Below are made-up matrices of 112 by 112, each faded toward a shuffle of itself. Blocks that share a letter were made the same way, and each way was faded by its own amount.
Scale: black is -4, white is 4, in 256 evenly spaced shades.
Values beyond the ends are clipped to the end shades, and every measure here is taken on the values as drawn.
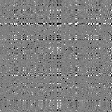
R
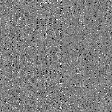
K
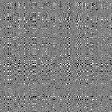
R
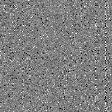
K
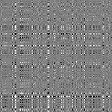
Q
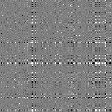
Q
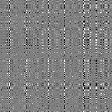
Q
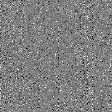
K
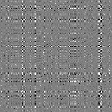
Q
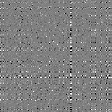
R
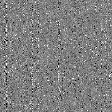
K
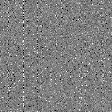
K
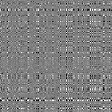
Q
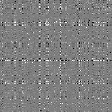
R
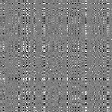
Q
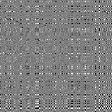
Q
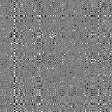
R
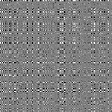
Q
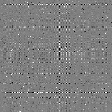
R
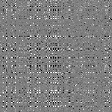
R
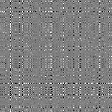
Q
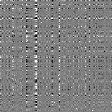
Q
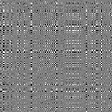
Q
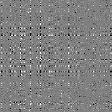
R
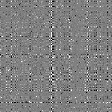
R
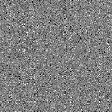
K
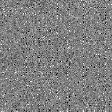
K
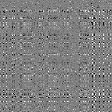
R
